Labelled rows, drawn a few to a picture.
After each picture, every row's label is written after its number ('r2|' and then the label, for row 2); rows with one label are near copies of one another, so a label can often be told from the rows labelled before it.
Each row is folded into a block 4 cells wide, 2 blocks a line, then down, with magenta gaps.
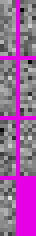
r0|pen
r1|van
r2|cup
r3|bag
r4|van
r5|cup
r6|cup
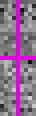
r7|van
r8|van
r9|pen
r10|bag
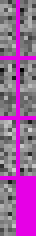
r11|bag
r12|van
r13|van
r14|van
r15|pen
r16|bag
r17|bag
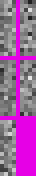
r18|pen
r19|bag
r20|van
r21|cup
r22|pen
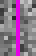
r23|van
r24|pen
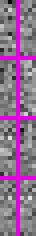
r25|bag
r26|cup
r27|van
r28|pen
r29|cup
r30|van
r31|cup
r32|cup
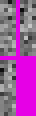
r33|bag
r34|van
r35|van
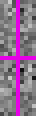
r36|pen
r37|van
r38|cup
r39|van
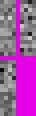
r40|cup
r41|bag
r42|van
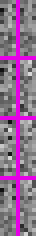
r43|van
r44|van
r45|van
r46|pen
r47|bag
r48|pen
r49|van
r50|pen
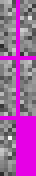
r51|pen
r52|cup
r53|pen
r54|pen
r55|cup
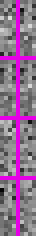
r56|cup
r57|van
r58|van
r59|van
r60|pen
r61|bag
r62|van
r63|pen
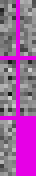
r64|van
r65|pen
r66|bag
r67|bag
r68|pen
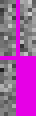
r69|van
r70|pen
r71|van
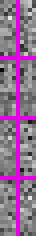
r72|cup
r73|pen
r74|van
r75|van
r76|cup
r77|bag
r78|bag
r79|cup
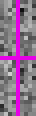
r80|pen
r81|van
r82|pen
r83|van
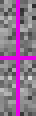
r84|cup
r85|van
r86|cup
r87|cup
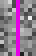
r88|pen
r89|cup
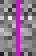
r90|cup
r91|cup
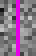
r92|van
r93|cup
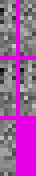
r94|van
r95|cup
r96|van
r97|van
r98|cup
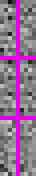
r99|bag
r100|cup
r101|bag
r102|bag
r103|pen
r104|pen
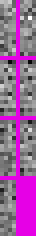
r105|pen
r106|cup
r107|bag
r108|bag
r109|van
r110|bag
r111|van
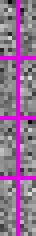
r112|bag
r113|van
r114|van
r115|cup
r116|cup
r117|bag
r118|pen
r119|pen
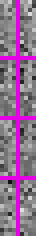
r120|pen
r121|pen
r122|van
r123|van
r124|pen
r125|van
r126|bag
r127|cup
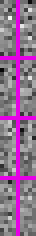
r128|cup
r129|bag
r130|van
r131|cup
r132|pen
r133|van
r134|bag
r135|cup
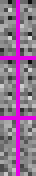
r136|bag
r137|bag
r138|bag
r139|bag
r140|pen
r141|pen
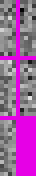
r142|cup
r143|van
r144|pen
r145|bag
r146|pen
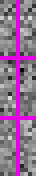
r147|cup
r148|cup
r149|bag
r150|van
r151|cup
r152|pen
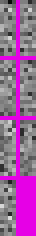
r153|bag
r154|bag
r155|cup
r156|bag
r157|pen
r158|van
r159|bag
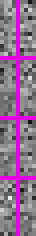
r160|pen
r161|bag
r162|van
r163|cup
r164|van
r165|bag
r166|cup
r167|van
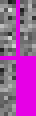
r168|bag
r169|van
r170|van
